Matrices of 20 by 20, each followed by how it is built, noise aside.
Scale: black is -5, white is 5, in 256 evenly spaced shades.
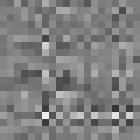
low rank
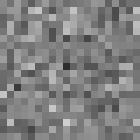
low rank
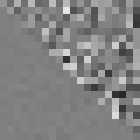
upper triangular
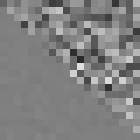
upper triangular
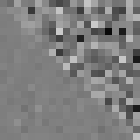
upper triangular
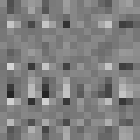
low rank
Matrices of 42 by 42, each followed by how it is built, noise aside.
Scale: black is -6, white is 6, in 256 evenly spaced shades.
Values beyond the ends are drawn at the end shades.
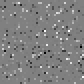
sparse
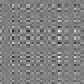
low rank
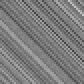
Toeplitz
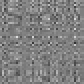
low rank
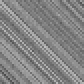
Toeplitz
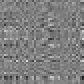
low rank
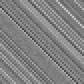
Toeplitz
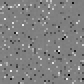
sparse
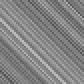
Toeplitz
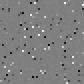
sparse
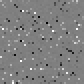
sparse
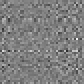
low rank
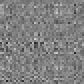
low rank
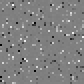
sparse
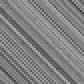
Toeplitz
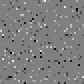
sparse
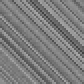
Toeplitz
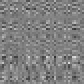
low rank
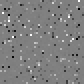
sparse
